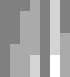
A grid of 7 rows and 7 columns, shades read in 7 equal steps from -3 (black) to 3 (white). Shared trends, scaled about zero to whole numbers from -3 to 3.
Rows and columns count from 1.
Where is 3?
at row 6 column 6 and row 7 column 6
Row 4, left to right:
0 0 1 1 0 2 1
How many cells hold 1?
18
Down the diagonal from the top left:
0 0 1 1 0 3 1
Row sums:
3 4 4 5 6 8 8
